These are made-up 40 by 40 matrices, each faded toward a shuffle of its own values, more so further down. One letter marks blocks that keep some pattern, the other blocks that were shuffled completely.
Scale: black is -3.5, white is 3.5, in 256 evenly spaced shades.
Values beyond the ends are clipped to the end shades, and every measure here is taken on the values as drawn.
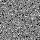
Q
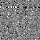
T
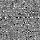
T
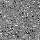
Q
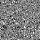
T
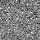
Q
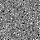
Q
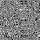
T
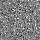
Q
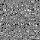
T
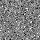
Q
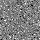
Q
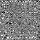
T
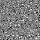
T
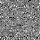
T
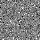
Q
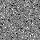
Q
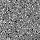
Q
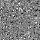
T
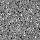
Q
